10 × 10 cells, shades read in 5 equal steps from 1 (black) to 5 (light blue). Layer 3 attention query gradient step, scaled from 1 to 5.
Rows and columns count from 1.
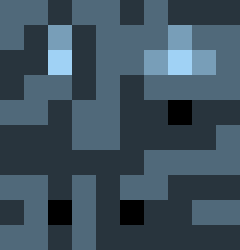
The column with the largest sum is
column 7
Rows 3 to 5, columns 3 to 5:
5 2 3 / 3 2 3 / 2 3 3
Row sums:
25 30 33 27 23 23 24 25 22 23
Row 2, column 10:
3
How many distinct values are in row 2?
3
